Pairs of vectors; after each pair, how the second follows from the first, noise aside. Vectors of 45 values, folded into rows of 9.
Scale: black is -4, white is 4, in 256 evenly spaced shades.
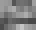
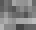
negated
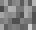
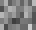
copied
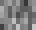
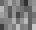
copied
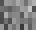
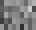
copied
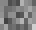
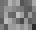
negated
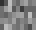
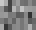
negated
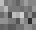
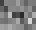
negated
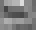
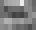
copied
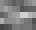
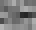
negated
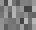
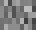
negated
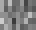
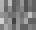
copied
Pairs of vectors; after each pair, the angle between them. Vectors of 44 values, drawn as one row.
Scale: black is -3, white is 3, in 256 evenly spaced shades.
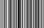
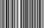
partly opposed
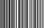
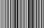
nearly opposite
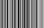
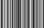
partly aligned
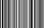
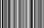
nearly parallel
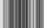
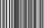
orthogonal
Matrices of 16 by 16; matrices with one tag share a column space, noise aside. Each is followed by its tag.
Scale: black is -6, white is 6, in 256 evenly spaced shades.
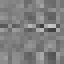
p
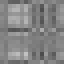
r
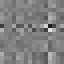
p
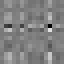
p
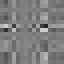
p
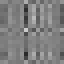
r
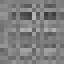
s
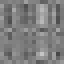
r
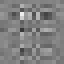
s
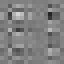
s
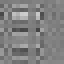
s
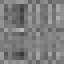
r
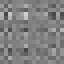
s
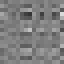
s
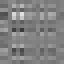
s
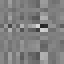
p
